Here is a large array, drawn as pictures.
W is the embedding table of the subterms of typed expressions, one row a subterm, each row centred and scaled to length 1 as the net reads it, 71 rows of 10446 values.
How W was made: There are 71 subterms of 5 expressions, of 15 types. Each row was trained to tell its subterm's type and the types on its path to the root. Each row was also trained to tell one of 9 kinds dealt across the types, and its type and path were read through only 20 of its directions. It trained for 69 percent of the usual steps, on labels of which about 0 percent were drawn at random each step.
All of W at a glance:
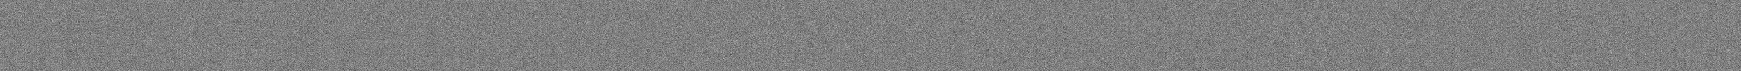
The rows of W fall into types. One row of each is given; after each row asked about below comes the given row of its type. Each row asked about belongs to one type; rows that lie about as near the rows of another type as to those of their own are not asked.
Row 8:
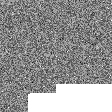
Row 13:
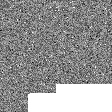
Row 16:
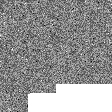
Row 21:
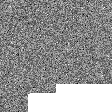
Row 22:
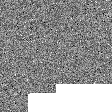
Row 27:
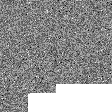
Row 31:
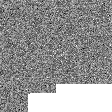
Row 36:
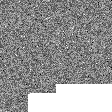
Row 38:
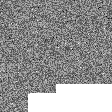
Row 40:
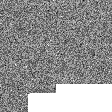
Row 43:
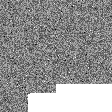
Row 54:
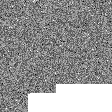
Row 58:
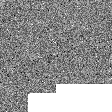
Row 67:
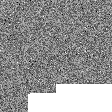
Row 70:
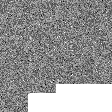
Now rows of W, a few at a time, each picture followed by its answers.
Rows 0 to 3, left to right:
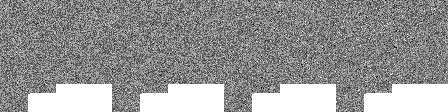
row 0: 21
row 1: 22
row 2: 58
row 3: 27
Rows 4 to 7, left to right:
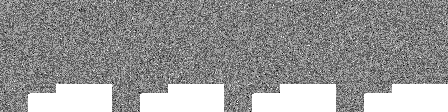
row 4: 67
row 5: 38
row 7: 27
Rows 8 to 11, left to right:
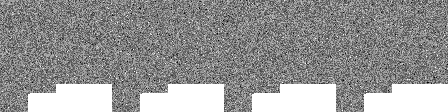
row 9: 8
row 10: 67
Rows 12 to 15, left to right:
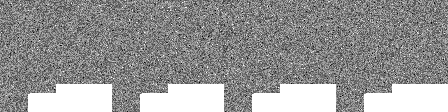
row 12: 38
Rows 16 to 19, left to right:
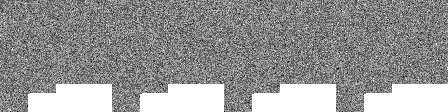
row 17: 8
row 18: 54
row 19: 43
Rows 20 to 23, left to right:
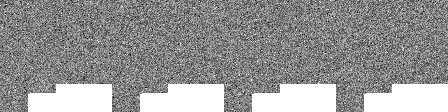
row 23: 27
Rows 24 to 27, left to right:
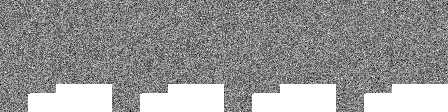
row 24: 31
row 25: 70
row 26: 38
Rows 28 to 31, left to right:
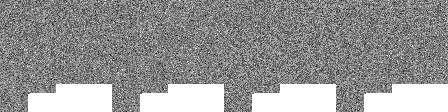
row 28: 31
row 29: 8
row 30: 21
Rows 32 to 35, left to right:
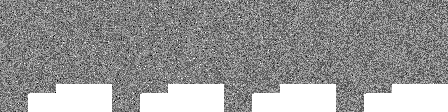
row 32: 54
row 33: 21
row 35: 16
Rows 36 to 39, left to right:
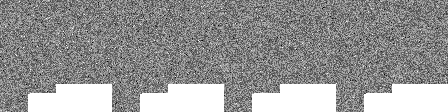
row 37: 43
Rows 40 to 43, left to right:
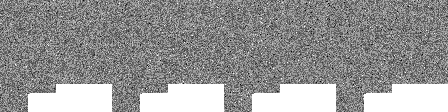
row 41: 58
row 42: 8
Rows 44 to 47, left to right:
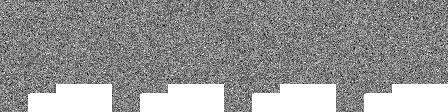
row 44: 21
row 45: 22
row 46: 58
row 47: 43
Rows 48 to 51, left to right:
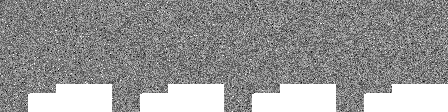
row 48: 40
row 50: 67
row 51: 67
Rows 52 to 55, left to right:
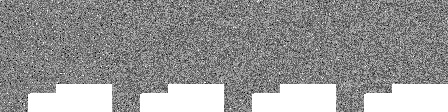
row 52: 8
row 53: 38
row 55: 67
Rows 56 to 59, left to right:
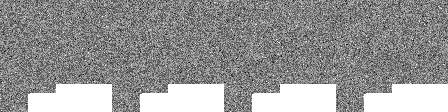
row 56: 54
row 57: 13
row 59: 31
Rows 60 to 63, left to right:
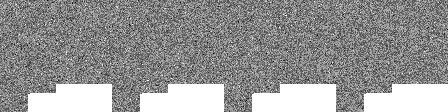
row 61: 16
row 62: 13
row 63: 54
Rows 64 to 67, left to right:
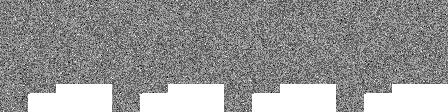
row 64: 58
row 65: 54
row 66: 22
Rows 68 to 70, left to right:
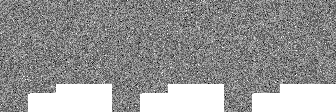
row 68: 21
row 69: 16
